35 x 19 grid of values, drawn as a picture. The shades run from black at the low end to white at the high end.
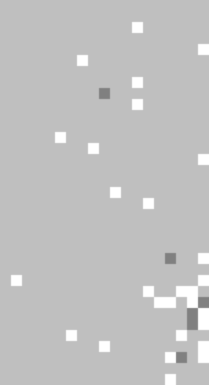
There are no regular stripes. The bottom right is the roughest part. The halves do not mirror each other. Fine speckle covers the field. An odd patch, rougher than its surroundings, sits in the bottom right.
